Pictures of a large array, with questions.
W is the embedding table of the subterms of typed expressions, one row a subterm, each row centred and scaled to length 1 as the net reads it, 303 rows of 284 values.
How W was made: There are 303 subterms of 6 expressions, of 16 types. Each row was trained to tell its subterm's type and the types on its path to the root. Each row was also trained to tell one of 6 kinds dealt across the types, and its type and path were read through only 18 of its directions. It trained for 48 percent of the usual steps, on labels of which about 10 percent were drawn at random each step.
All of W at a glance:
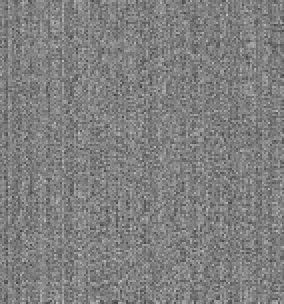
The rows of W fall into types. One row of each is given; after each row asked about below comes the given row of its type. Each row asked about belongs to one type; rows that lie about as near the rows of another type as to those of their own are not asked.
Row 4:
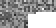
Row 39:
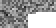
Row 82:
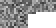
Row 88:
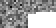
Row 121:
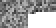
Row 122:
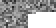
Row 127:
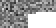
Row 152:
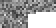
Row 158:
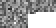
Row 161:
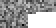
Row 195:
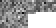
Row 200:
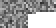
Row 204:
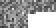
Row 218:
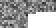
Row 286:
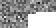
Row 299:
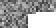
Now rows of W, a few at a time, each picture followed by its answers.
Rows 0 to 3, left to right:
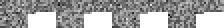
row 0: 158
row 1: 218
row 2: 218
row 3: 200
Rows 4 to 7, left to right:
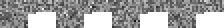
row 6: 158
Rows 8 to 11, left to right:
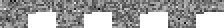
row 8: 121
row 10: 218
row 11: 127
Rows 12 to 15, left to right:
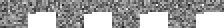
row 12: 82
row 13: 127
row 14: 158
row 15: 218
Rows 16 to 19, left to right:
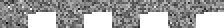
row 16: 299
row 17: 127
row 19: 161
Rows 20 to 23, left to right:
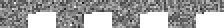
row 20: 204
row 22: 121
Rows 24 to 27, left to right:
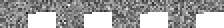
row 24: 204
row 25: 299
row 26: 39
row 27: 286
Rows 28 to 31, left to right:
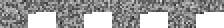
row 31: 204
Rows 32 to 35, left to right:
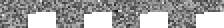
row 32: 88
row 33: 39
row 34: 122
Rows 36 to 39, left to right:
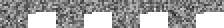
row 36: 200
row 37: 4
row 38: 158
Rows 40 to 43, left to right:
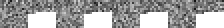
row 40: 204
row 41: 299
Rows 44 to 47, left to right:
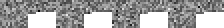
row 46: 161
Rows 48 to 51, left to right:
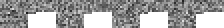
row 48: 127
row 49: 4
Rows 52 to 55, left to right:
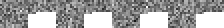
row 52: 4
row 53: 4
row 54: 122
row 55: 158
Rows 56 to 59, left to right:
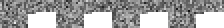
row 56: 200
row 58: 39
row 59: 82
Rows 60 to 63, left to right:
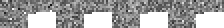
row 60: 204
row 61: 161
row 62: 4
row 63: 204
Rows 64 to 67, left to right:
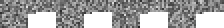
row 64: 88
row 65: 218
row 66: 127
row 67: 152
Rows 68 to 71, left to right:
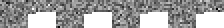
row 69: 88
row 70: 88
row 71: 4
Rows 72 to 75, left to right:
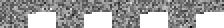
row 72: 127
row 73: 158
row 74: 127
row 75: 82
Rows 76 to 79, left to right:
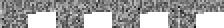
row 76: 82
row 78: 299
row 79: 122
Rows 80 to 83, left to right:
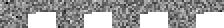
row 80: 121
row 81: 39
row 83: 39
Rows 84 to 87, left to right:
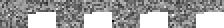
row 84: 127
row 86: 286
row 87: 88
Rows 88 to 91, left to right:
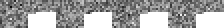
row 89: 39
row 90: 286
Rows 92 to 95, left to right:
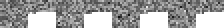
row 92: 195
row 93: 127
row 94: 200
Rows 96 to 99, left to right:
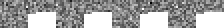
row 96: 200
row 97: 286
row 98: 299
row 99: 218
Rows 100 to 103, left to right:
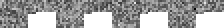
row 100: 127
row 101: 204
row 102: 4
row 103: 200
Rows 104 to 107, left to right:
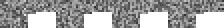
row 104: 152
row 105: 218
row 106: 4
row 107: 88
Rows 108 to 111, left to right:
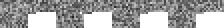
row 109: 82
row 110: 204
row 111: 299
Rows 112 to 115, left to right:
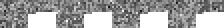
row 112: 161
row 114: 122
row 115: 204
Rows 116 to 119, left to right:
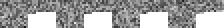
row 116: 158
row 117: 39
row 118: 39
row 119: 299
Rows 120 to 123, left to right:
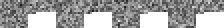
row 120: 82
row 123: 88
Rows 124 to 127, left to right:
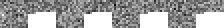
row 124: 299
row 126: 204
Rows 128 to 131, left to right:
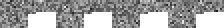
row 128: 204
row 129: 121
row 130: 152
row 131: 82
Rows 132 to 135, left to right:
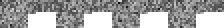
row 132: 204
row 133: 152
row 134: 121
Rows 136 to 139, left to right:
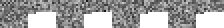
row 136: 152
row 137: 200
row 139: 4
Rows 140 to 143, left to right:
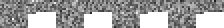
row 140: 158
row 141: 218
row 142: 82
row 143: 158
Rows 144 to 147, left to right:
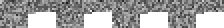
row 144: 122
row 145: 195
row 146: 39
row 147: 195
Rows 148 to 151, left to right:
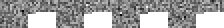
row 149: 200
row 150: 127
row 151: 121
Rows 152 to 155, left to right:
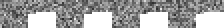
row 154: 158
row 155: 204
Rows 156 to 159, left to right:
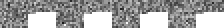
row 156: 121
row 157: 200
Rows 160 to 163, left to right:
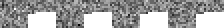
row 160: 286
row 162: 82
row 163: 39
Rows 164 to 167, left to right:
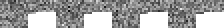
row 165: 152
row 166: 161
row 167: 127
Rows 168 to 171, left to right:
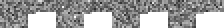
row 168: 121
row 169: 195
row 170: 299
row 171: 88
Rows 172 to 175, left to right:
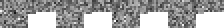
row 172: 127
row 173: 82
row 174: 152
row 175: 200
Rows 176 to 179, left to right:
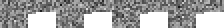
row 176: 39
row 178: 39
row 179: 88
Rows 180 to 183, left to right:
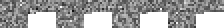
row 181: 218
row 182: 121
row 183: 88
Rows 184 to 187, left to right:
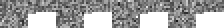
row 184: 152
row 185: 200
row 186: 88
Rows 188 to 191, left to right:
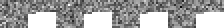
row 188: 286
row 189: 200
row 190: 200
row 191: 88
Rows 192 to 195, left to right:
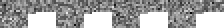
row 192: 152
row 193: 218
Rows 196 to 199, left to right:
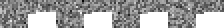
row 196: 4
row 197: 161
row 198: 200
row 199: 204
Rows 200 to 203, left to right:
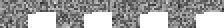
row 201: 4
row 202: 82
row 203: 204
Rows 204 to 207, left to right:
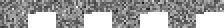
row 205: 299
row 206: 152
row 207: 299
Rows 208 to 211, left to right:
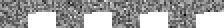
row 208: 200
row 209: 195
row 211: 200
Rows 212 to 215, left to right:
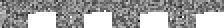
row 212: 286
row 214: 218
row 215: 195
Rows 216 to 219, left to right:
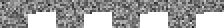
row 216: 158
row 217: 39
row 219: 158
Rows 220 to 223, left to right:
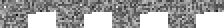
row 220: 299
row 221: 286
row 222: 286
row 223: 4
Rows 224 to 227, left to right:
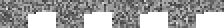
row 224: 4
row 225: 152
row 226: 82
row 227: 195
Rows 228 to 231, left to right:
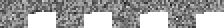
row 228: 161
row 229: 152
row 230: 299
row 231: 158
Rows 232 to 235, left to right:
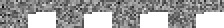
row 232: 127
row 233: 88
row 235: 4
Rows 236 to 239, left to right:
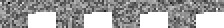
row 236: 286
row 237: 161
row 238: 39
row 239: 299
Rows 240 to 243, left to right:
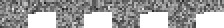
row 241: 82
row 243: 299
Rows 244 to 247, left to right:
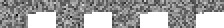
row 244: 82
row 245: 218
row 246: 88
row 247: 200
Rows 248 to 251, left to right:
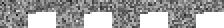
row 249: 286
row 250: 82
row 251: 158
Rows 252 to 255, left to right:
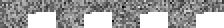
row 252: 200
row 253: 39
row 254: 127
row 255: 195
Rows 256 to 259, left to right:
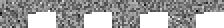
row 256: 127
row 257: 39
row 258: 204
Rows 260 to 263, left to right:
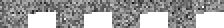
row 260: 200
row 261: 200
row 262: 122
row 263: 286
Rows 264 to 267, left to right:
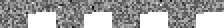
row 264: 4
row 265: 286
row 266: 4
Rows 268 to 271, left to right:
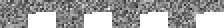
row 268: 121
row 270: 195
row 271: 158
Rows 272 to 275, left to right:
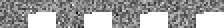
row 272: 127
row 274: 286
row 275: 88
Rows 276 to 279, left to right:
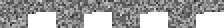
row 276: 121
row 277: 286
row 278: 218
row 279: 161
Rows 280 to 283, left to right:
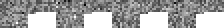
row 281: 122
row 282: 4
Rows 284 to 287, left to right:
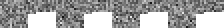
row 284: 4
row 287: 158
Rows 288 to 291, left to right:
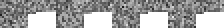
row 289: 88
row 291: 161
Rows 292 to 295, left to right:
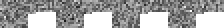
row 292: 121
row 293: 195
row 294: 4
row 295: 152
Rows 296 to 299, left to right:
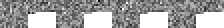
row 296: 286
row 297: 88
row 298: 161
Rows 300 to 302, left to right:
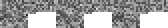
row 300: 39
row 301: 39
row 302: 4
